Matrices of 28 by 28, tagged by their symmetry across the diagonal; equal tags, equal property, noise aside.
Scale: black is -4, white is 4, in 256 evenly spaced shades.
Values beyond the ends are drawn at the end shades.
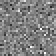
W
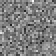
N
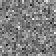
W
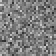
W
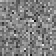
W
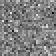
W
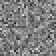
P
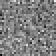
P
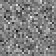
P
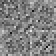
N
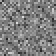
N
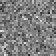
W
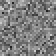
N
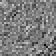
N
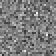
W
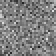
P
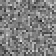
P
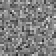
P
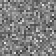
N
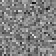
W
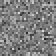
W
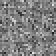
P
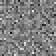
P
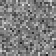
N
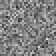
N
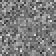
N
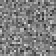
P
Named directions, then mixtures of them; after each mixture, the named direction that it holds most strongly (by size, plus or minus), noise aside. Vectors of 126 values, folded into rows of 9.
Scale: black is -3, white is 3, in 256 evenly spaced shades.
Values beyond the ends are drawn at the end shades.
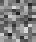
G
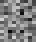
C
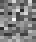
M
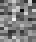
M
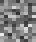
G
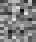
C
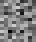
C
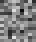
C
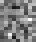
G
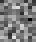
C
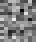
C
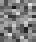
G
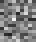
M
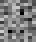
C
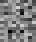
C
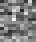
M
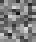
G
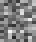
C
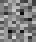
C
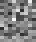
M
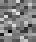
G
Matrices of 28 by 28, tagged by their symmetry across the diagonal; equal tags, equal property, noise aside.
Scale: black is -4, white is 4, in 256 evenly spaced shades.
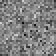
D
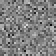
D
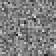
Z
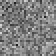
D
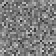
D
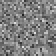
Z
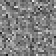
Z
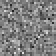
Z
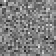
Z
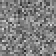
Z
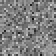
D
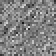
D
